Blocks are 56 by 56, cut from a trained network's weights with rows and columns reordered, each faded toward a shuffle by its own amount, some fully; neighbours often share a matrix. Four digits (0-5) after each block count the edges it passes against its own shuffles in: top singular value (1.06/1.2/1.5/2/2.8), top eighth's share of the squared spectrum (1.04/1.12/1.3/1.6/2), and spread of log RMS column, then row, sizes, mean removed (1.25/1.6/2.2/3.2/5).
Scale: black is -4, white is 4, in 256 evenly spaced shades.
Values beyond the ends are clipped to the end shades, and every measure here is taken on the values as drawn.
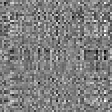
4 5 3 3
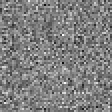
3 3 1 1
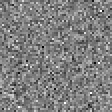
2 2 0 0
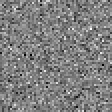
0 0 0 0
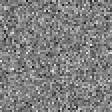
0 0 0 0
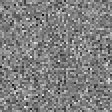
0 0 0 0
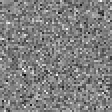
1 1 1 0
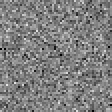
2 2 0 0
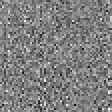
3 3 2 1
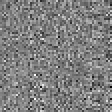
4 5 3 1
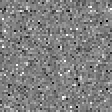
0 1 0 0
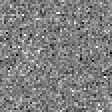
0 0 0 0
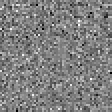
2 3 1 1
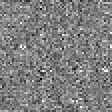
2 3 1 2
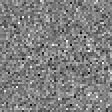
1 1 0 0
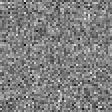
3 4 1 2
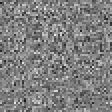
3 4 2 2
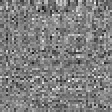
3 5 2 3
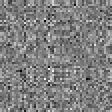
4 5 3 2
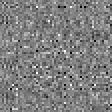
3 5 2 3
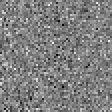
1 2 1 0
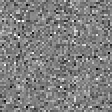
2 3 2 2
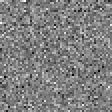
2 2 0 0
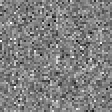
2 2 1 0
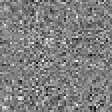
3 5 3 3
